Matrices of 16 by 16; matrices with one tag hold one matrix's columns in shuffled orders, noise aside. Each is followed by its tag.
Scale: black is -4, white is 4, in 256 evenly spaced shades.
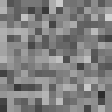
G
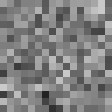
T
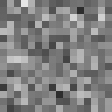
G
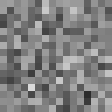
T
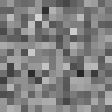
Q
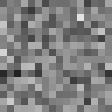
Q
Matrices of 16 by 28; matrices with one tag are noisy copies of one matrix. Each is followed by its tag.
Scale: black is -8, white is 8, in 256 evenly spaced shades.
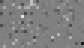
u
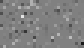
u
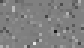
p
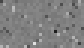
p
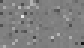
u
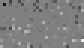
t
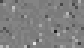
p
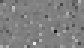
p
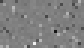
p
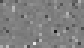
p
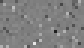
p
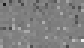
t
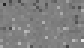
t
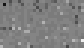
t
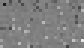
t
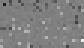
t
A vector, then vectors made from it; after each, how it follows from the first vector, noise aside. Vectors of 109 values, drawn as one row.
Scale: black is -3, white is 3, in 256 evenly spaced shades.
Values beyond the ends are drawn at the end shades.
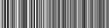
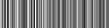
copied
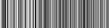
sign-scrambled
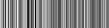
sign-scrambled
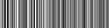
copied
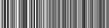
copied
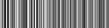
copied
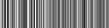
copied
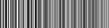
sign-scrambled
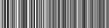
copied
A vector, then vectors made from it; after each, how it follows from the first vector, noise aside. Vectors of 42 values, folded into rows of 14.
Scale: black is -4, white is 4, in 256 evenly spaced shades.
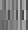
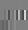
partly zeroed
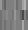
partly zeroed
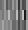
negated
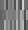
wrapped around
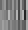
negated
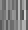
copied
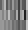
negated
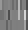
partly zeroed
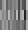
negated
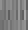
shrunk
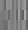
shrunk
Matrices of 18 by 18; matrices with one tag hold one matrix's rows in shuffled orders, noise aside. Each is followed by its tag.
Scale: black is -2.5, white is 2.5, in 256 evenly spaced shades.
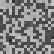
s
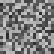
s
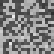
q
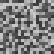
q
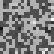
q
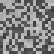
s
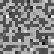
q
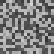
s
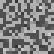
q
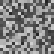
s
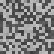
s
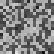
s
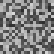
s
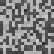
s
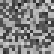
q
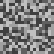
q
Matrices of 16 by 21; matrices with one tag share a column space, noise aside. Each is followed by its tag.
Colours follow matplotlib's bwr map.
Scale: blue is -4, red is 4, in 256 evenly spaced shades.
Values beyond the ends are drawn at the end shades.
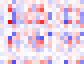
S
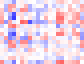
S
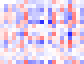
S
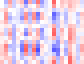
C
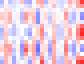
C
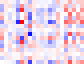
S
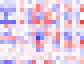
S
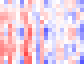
C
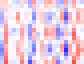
C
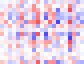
S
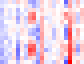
C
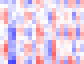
C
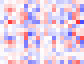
S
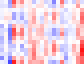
C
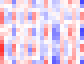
C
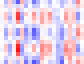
C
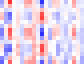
C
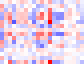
S
